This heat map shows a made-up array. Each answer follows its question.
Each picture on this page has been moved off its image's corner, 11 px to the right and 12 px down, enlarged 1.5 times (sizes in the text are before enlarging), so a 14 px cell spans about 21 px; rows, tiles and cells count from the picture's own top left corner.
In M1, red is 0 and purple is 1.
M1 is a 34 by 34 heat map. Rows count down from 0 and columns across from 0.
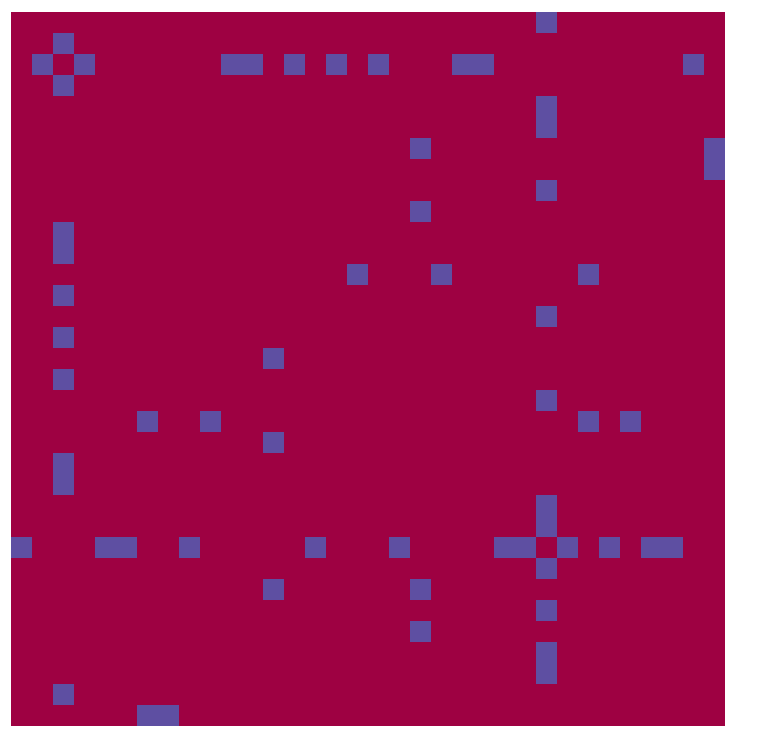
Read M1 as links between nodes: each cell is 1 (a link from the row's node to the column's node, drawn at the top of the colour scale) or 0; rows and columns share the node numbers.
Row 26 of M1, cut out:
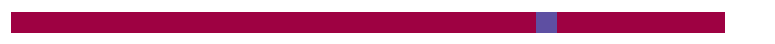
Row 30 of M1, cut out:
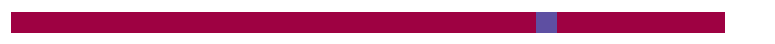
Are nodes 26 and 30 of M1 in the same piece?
yes
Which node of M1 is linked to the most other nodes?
node 25
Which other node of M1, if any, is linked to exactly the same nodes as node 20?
node 16
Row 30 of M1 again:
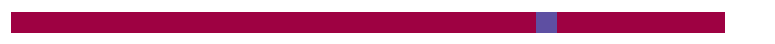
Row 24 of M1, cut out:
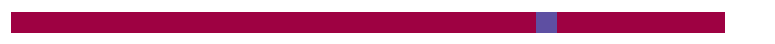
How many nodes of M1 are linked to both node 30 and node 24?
1
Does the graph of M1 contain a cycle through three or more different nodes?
no
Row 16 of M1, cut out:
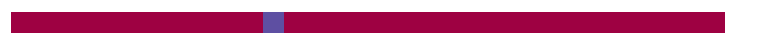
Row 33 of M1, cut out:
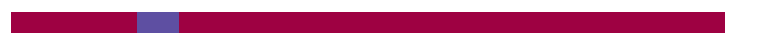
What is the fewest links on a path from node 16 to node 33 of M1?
5
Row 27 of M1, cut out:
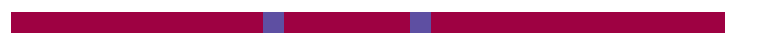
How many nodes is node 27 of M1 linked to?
2
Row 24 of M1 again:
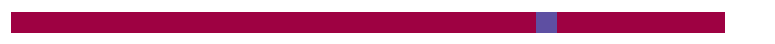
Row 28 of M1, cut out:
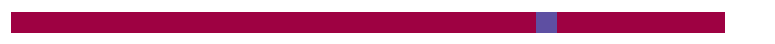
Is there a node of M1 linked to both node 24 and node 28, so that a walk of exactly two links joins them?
yes
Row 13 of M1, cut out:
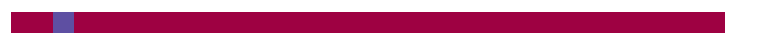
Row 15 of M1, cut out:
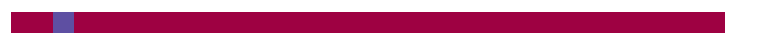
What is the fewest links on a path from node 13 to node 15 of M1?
2
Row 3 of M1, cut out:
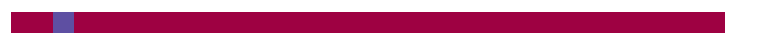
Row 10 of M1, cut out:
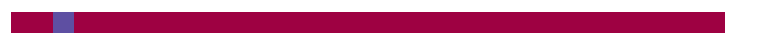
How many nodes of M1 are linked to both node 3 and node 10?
1
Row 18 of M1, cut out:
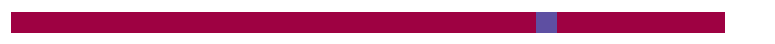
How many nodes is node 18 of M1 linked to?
1
